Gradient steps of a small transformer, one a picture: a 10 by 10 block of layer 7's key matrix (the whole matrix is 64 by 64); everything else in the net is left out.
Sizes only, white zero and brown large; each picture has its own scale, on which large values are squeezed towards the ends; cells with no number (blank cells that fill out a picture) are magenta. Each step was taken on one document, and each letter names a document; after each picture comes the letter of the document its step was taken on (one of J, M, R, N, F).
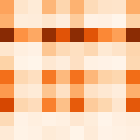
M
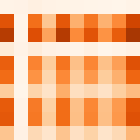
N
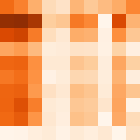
N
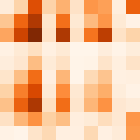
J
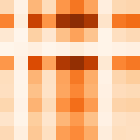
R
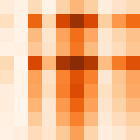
R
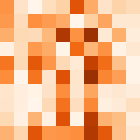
N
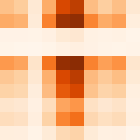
R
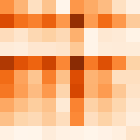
R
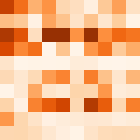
M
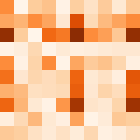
M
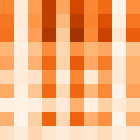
N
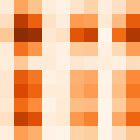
N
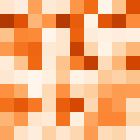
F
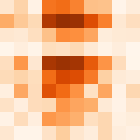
R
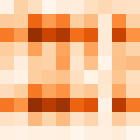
J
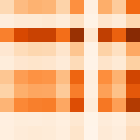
M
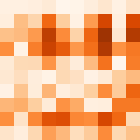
F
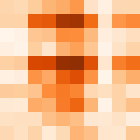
R
